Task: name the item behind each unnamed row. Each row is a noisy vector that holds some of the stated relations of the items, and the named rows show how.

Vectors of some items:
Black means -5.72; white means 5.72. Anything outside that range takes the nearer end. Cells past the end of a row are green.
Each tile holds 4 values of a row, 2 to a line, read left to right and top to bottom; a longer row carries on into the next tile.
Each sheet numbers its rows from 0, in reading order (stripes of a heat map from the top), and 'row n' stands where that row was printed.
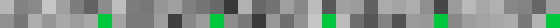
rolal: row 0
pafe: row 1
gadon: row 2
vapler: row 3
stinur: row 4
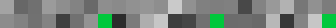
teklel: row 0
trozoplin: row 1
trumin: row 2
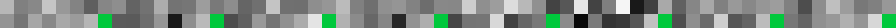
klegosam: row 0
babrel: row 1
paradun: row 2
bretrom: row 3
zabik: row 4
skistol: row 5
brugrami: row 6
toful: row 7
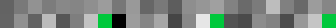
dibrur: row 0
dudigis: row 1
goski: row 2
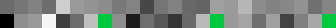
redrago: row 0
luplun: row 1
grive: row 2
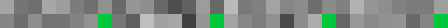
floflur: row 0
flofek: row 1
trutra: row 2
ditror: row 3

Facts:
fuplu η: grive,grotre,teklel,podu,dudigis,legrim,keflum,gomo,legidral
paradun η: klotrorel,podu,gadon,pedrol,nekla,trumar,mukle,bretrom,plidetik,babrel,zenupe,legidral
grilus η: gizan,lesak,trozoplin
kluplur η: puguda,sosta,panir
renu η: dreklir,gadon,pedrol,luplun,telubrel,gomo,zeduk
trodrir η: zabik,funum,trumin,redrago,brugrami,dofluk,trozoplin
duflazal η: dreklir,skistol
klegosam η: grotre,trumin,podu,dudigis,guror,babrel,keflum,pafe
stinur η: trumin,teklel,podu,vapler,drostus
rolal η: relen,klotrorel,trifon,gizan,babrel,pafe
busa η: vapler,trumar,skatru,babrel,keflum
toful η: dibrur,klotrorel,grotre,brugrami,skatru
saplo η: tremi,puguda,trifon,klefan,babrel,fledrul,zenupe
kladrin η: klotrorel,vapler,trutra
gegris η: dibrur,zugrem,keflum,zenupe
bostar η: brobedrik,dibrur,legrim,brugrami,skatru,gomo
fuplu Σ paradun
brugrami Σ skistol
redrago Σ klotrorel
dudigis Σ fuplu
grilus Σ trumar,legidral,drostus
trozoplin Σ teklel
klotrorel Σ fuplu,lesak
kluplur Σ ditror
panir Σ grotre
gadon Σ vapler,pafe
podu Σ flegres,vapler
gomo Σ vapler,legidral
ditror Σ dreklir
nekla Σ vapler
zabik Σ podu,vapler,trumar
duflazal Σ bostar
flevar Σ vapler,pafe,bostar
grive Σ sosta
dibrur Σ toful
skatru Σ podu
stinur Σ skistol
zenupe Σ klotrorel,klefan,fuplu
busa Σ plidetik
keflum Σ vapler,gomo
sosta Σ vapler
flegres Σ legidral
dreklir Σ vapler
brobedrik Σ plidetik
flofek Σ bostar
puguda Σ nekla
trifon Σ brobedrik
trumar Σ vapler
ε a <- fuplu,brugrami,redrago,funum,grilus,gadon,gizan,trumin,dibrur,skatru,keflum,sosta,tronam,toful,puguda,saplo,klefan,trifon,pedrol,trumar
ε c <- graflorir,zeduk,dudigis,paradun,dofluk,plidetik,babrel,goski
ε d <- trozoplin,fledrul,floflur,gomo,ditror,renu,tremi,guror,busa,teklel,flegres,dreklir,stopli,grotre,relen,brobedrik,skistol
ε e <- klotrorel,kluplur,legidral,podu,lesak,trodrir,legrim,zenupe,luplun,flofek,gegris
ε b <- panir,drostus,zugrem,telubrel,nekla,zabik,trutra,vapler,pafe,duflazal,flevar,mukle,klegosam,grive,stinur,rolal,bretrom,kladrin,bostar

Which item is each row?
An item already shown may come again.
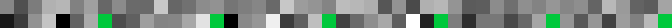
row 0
dofluk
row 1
paradun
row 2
redrago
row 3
panir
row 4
legrim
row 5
renu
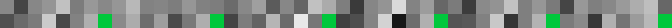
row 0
gizan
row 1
grive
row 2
puguda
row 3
funum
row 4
gizan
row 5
keflum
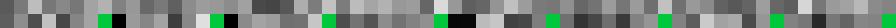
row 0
trifon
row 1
dudigis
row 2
klotrorel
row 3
flegres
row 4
lesak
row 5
legidral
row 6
flofek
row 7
gomo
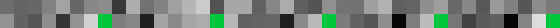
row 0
pedrol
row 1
trumar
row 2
telubrel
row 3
plidetik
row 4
zeduk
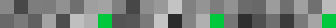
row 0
klefan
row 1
gizan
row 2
legidral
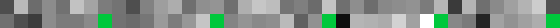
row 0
podu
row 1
tronam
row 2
busa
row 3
fuplu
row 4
trumar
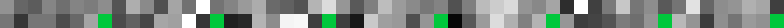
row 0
legrim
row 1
sosta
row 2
kluplur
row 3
trodrir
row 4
grilus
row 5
dreklir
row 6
nekla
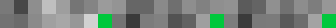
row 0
toful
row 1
legrim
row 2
legrim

